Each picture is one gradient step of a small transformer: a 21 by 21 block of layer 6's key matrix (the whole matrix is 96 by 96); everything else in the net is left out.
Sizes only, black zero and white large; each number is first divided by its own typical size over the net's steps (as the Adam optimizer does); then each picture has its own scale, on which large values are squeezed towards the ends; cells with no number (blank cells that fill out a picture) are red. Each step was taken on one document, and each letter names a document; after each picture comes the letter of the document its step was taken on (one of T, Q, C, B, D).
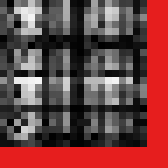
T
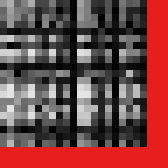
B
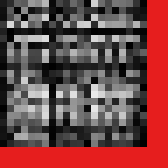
B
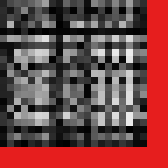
B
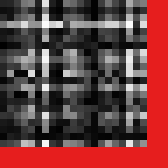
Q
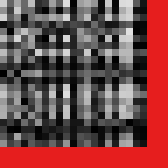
B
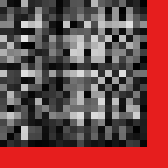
B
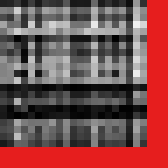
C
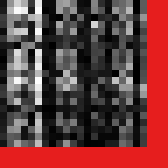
T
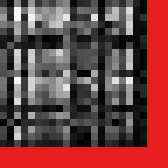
T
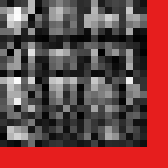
T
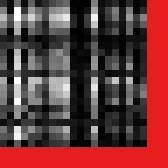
T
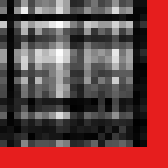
Q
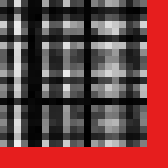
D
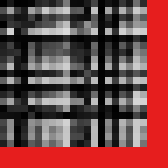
C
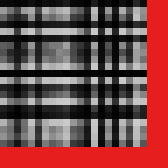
C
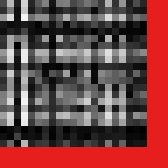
B
